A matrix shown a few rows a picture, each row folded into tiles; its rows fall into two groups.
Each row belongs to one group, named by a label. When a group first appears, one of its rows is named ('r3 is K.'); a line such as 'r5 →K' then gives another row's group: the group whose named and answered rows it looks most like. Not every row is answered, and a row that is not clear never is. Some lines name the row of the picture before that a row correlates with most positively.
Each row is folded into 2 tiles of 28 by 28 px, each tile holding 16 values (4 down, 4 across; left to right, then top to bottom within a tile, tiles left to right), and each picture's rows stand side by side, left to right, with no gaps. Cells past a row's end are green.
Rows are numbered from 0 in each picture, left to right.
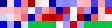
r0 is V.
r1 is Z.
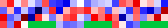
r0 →Z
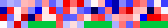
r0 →Z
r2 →V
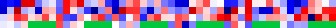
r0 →V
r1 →Z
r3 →V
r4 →Z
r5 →V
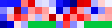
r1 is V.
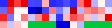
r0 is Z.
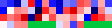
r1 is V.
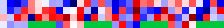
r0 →V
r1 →V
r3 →Z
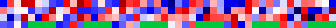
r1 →Z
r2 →Z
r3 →V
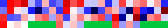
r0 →Z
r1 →Z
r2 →Z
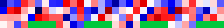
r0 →V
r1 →Z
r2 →V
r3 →Z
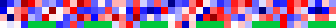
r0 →Z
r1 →Z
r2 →Z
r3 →V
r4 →Z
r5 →Z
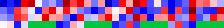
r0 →V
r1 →Z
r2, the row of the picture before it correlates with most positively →1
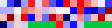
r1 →Z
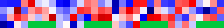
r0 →V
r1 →V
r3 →Z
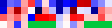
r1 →V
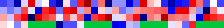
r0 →V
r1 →V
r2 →V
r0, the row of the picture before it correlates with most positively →0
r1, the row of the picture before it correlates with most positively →0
